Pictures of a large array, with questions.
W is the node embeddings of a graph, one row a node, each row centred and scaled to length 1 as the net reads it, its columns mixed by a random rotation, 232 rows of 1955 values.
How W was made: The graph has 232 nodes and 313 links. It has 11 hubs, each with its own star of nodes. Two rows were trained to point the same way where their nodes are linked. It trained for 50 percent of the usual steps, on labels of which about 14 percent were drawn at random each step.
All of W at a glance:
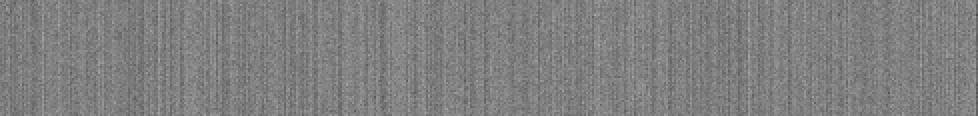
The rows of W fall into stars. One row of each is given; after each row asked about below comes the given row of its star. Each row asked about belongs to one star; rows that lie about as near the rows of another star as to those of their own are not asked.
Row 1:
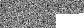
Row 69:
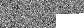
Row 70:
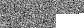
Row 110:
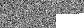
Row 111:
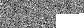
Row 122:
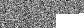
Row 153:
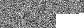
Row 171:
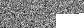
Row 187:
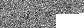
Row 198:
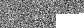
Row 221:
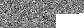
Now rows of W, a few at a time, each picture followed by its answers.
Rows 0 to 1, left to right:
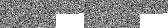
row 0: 70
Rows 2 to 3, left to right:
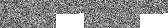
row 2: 111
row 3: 69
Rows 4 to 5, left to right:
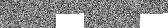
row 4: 69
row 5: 110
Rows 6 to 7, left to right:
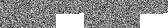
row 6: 1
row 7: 1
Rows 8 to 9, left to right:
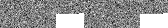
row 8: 153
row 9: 122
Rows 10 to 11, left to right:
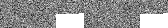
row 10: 1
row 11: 111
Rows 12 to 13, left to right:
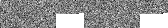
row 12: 198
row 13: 69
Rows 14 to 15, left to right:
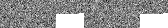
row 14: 110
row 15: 111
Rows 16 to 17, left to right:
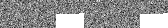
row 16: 111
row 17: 69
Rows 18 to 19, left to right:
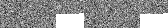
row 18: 171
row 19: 70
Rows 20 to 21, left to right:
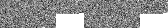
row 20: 70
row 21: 122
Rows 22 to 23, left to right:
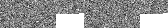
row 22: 198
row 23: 111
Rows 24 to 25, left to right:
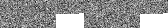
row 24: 198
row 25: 153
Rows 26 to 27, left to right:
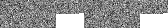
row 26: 110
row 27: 153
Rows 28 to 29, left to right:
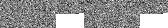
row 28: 69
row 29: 187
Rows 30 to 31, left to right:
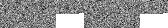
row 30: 111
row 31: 122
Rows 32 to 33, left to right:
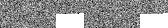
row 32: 153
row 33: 171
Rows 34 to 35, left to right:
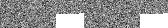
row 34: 171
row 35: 69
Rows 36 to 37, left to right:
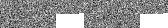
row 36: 198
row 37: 153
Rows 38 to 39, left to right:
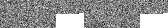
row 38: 221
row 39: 111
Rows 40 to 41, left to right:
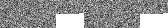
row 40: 122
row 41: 198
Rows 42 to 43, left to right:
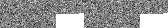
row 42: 171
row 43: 221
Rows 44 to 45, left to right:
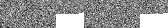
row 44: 122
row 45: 153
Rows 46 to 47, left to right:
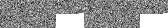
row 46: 110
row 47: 110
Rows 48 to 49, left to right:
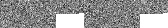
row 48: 110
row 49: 187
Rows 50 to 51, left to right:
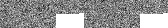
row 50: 111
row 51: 69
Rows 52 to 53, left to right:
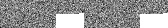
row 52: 70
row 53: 69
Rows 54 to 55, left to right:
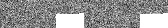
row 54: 187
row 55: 111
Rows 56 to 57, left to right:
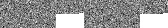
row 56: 221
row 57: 110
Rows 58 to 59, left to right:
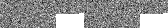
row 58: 187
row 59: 187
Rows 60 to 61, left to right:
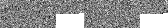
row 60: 198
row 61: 70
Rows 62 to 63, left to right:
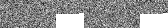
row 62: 122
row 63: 70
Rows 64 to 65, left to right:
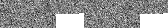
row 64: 1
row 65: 1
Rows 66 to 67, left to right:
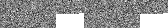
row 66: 1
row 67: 1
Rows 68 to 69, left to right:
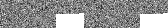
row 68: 70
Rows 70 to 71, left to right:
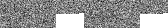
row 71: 187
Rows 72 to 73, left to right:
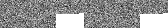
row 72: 111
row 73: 1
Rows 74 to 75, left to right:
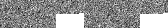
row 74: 1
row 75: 153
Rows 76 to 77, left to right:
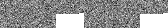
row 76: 70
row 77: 122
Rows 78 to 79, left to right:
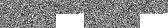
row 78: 111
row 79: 1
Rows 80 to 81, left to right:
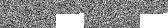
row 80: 111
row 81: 122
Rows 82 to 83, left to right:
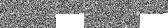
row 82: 69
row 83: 153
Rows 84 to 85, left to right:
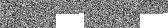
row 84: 122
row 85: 221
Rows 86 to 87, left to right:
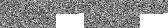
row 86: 221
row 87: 111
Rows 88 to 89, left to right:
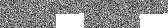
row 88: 187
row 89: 122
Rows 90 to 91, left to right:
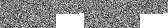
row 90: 171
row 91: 198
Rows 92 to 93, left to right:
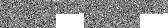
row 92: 122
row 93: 1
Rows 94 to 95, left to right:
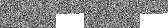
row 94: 153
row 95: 171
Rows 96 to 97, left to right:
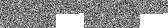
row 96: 1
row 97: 171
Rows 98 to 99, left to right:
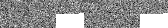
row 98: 70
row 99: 221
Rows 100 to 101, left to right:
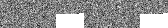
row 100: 1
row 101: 221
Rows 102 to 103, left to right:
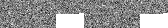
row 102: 198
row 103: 69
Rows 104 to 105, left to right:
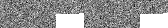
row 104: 69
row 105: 221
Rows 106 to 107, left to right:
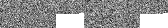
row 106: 187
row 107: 70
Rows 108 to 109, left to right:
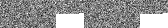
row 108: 171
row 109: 171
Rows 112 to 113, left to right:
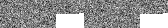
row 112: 221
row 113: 171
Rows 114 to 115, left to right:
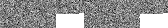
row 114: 111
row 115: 70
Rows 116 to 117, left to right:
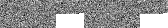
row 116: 153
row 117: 187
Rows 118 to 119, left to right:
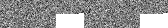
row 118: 70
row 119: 70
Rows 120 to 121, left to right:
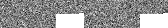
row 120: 221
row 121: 70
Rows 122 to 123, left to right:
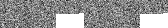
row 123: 221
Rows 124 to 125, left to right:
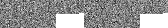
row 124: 221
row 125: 187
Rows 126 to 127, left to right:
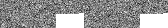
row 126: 1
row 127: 70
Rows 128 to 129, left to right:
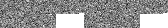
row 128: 198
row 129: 187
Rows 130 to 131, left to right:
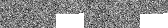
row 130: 70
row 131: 171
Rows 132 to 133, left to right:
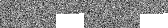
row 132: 153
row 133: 171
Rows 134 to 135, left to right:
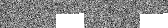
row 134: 1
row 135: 111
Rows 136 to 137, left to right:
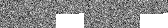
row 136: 187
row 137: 111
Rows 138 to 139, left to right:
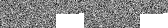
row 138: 110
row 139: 187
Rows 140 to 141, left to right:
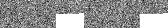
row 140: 171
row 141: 70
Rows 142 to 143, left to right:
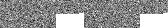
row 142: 122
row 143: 187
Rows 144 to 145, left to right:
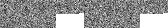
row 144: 111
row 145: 110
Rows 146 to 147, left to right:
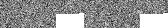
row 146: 1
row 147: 69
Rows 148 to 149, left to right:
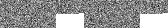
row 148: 1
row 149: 70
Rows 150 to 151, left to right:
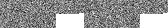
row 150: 171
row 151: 221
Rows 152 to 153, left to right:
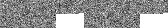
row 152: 111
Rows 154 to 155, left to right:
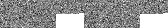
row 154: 110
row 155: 187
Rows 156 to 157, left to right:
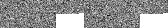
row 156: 198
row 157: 153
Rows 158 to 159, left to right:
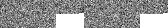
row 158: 70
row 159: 153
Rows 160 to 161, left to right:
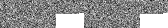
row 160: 122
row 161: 122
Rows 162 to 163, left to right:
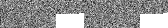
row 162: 171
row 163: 221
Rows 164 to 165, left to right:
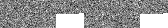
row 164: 221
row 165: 153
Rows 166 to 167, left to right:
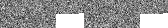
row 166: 70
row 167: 110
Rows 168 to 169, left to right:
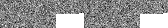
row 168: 69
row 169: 171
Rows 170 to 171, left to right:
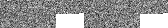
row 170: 171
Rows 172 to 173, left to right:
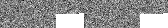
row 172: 69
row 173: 1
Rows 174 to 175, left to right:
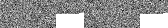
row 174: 187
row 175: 187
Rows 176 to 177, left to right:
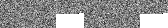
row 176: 69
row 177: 187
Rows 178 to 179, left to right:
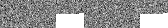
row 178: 110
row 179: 171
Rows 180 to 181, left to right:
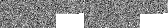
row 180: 1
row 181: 171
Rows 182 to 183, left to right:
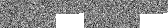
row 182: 171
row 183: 221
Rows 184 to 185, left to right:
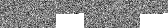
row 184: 110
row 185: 171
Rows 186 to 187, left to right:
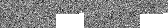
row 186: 187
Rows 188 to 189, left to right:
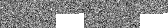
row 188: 70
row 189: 171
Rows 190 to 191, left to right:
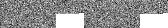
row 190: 1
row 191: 122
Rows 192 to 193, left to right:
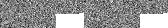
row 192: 69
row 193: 221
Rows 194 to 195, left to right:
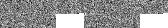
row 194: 69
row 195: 122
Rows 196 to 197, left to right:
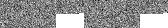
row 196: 1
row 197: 198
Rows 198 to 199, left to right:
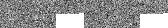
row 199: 171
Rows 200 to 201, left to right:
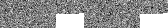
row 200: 110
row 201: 122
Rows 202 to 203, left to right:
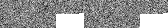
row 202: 1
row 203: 70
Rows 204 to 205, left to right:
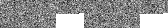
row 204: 153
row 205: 69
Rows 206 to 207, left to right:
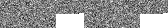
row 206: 153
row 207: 221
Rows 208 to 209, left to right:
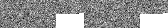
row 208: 187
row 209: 171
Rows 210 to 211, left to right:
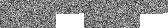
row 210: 153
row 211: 187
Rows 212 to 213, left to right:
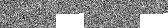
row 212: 153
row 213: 110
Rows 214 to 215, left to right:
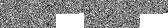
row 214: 1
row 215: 70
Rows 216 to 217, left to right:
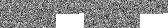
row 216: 69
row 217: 221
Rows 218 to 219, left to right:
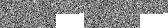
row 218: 221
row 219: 69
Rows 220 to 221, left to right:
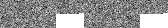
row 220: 198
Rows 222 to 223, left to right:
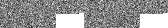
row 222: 187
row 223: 70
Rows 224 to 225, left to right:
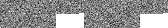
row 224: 187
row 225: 198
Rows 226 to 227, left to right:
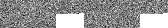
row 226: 153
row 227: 1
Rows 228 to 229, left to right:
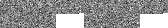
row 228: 153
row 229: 187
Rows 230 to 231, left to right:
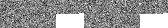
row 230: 171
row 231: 69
